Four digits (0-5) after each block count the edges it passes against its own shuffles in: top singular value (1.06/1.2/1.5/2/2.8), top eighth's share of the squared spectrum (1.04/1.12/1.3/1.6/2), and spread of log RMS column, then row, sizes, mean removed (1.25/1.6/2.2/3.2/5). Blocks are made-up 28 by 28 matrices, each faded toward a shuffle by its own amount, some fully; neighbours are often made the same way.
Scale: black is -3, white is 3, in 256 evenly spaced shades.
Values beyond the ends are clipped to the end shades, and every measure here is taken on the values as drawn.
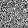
0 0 0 0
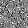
1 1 0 0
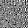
3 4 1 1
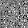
2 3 1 0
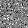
1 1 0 0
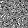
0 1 0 0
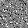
0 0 0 0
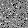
0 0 0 0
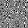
3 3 1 1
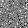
1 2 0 0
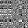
4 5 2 2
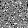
0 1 0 0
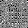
3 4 2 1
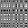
4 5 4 3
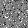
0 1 0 0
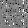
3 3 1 1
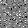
3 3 0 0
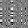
4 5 3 3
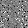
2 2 1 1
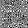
3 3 2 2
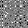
4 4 2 2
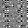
4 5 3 2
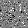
3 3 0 1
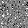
2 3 1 0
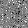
2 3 0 0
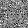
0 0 0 0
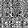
3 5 2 2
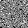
0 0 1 0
